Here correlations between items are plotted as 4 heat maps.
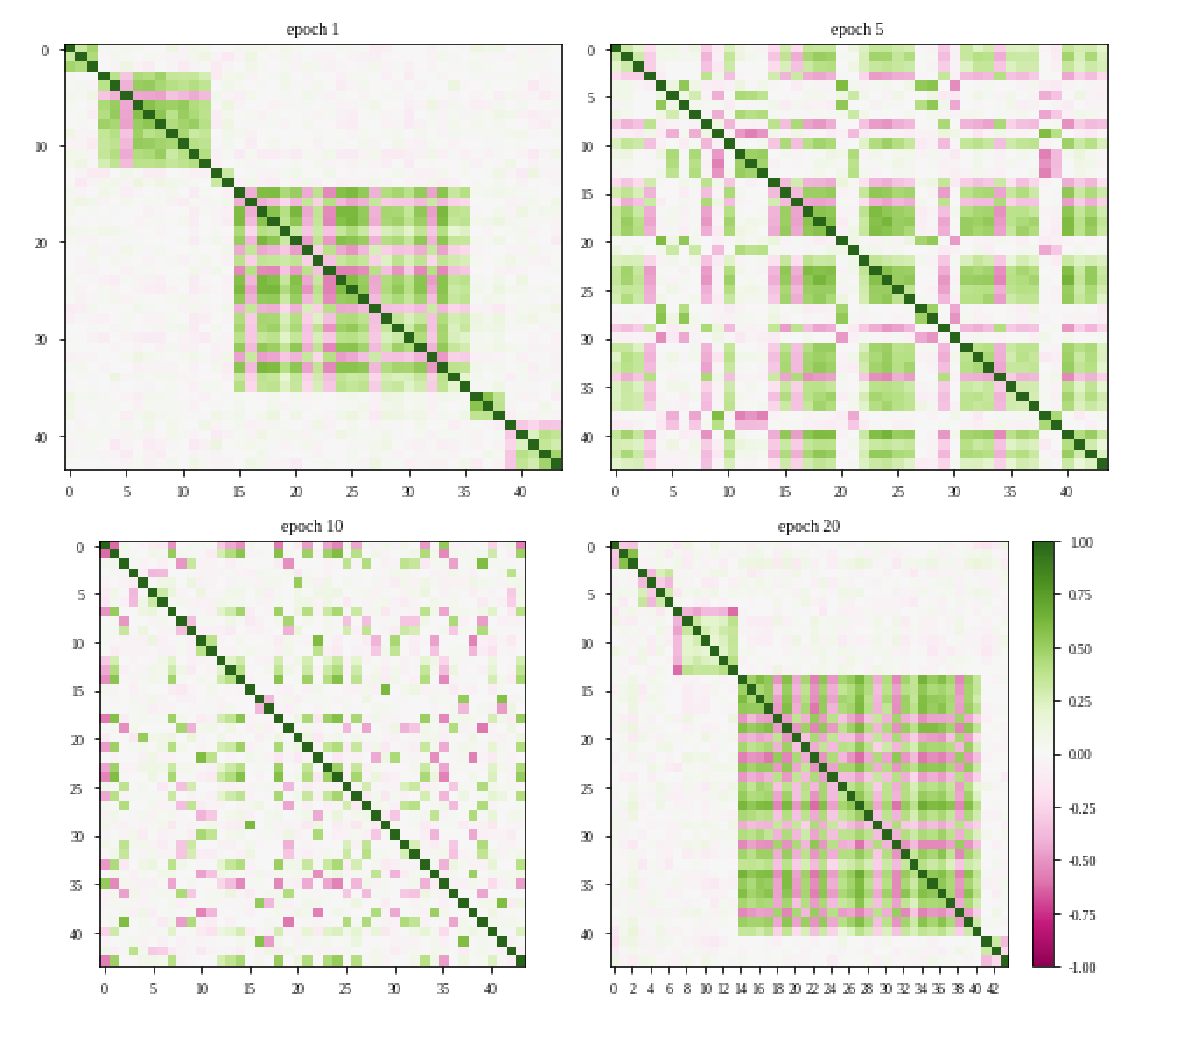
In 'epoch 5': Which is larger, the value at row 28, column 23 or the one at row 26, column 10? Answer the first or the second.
the second
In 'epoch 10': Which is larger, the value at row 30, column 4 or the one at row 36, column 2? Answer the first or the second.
the first
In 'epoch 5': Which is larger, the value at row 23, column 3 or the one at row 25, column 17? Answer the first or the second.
the second
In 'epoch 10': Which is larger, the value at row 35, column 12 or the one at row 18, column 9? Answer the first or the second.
the second
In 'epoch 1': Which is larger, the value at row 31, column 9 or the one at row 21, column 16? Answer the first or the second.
the second
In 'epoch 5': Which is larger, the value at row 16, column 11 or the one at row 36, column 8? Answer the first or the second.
the first
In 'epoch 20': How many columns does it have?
44
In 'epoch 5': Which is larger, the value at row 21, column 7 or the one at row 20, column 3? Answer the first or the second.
the first
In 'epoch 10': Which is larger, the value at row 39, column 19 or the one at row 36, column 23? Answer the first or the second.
the second
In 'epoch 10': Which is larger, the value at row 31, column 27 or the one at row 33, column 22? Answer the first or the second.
the first
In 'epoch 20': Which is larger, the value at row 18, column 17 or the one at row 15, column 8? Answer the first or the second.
the second
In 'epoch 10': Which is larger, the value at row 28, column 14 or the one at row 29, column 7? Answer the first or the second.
the first
